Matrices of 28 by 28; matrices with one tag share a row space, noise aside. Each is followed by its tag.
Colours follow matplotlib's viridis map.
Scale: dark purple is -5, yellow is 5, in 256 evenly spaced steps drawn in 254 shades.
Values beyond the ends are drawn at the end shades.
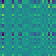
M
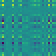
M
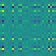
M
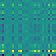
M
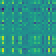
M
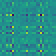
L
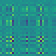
L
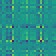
L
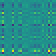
M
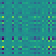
M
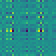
L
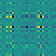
L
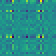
L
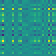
M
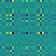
L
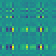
L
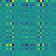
L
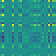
M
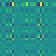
L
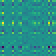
M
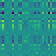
M
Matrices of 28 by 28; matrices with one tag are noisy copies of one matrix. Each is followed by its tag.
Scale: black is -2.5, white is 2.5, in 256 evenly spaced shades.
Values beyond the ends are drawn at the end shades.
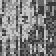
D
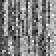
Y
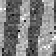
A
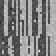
Y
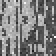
D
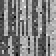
Y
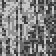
D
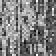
D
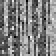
Y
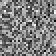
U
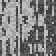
D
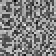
U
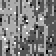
D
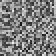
U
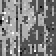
D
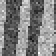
A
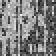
D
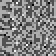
U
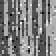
Y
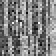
Y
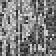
D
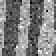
A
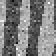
A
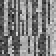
Y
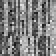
Y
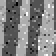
A
